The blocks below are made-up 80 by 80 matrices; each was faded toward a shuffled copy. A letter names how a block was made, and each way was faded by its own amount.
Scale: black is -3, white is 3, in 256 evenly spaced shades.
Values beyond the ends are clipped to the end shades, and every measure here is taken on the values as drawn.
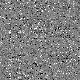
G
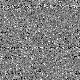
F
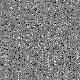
G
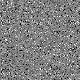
G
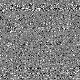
F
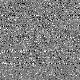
F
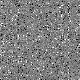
G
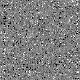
G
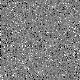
G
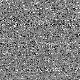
F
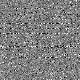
F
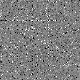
G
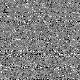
F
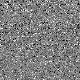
F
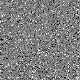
G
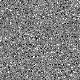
F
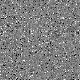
G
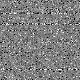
F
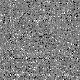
G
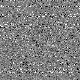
F
